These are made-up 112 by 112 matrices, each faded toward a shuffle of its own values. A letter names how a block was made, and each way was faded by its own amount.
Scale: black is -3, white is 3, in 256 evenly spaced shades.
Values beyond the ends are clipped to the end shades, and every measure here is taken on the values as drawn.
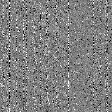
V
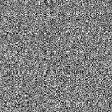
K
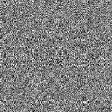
K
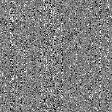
V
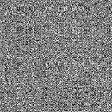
K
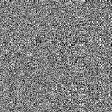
K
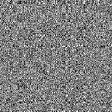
K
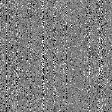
V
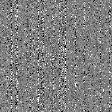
V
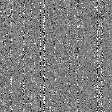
V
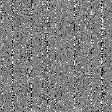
V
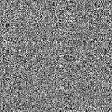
K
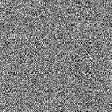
K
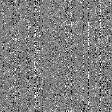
V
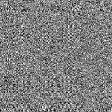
K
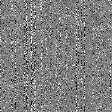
V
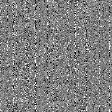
V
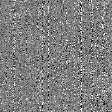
V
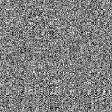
K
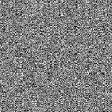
K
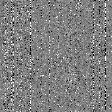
V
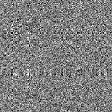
K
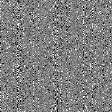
V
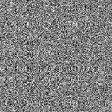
K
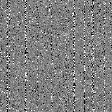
V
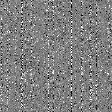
V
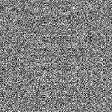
K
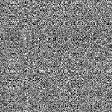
K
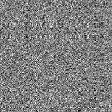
K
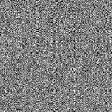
K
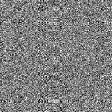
K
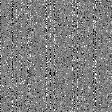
V
